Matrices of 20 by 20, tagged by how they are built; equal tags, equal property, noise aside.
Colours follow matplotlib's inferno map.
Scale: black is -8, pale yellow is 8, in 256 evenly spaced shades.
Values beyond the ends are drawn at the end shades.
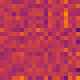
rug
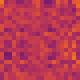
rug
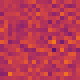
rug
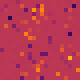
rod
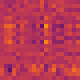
rug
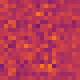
rug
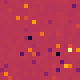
rod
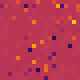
rod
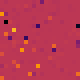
rod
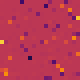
rod
